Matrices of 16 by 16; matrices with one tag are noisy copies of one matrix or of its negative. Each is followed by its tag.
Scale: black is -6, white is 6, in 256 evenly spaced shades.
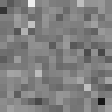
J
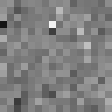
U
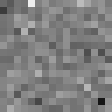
J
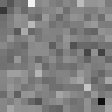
J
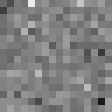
J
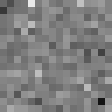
J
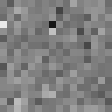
U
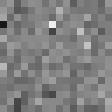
U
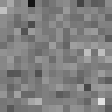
J
